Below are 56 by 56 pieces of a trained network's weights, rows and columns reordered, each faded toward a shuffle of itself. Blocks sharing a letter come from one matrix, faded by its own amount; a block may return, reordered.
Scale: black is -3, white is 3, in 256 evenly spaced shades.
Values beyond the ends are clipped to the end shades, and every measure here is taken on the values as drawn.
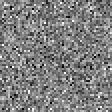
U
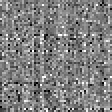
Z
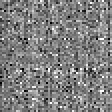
Z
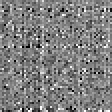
Z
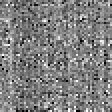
Z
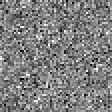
U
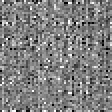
Z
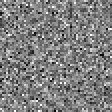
U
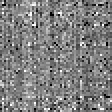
Z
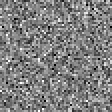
U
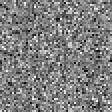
U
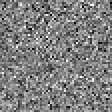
U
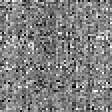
Z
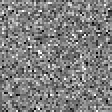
U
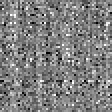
Z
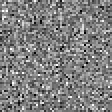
U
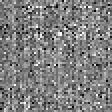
Z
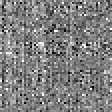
Z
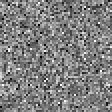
U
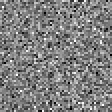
U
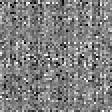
Z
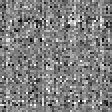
Z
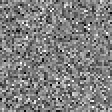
U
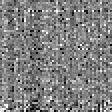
Z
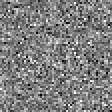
U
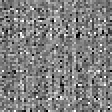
Z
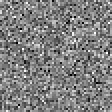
U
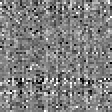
Z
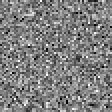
U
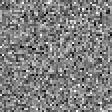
U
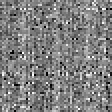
Z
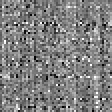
Z
